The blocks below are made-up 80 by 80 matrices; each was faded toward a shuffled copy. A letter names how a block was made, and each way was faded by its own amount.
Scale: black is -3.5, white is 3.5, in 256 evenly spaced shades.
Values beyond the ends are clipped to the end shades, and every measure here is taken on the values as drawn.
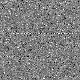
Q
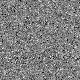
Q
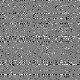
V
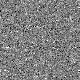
Q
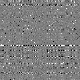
V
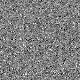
Q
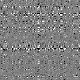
V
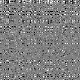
V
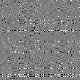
V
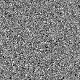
Q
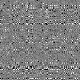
V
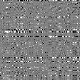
V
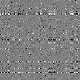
V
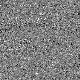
Q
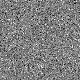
Q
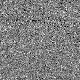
Q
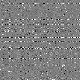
V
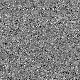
Q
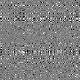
V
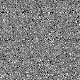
Q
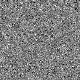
Q
